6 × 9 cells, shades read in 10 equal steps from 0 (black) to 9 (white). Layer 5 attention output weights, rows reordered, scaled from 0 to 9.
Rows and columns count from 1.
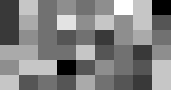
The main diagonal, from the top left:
2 6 4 4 3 4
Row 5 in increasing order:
0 3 3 4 5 5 7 7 7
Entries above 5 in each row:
3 4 1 3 3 3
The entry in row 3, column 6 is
2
